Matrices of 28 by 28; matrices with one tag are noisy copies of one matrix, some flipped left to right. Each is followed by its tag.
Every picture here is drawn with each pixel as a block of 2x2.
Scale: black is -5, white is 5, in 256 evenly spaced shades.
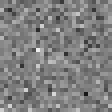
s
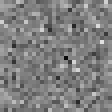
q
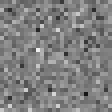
s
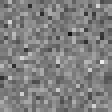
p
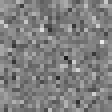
q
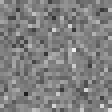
s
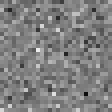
s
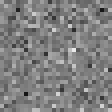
s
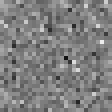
q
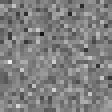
p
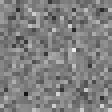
s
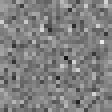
q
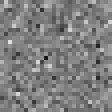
q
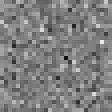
q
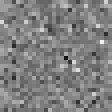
q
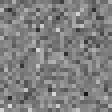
s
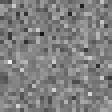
p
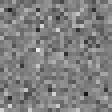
s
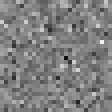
q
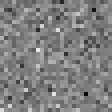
s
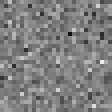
p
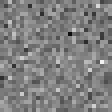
p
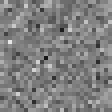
q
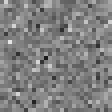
q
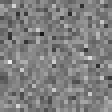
p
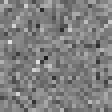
q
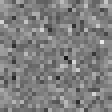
q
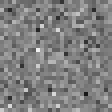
s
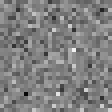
s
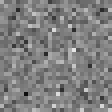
s
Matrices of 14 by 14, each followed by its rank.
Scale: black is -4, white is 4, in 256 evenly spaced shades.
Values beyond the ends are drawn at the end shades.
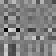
two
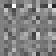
two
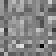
three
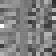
three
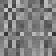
two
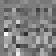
three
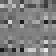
two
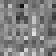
three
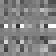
two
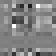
two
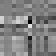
two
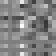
two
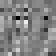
three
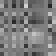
two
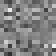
three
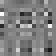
two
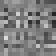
three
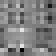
two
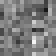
three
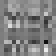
two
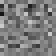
three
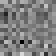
three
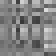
two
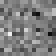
three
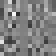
three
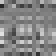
two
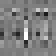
two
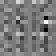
three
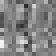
three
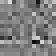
three
